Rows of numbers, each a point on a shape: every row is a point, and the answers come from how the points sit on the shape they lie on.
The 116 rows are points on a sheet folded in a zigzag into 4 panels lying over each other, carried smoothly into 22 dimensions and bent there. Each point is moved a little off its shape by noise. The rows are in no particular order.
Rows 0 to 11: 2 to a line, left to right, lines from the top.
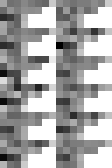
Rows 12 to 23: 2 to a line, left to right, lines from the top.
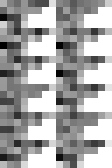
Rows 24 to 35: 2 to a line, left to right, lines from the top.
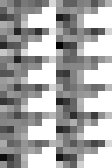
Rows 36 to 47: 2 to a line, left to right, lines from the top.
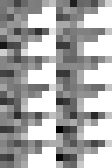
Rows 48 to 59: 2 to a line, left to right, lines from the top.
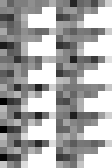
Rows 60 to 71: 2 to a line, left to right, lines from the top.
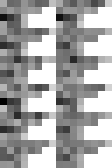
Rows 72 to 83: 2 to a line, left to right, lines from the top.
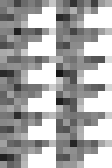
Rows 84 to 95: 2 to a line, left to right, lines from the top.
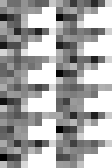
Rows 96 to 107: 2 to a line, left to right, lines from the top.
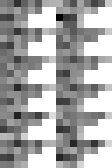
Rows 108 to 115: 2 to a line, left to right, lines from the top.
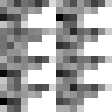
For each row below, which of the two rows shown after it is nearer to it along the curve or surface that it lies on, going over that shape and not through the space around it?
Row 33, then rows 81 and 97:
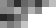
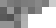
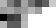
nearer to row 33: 97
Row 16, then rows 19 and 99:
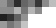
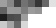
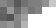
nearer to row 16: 19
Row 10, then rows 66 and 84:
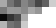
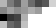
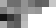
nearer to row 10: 66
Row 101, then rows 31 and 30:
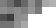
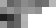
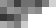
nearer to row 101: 30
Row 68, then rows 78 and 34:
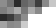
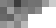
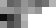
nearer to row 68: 78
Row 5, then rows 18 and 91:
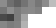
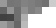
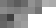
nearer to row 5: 91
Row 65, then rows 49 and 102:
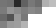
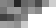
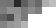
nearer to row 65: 102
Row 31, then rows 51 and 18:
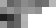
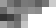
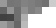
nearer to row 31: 18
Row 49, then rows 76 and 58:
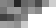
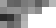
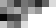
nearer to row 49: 58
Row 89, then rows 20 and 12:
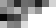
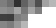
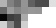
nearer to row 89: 20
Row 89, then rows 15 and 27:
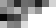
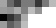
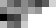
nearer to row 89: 15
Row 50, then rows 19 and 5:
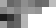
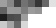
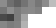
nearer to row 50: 5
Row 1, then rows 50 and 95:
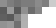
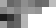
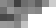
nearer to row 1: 50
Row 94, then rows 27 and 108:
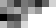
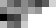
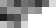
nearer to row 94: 108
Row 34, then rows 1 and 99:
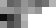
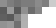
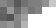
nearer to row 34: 1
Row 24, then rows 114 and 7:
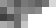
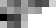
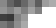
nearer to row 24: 114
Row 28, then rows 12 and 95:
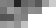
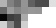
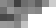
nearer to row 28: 95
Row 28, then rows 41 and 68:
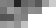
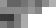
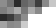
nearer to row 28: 68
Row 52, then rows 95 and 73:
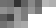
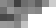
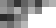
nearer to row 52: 73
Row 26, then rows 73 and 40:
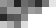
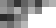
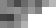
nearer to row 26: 73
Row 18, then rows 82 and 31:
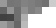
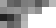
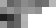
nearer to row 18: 31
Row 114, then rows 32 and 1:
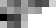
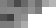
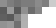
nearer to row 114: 1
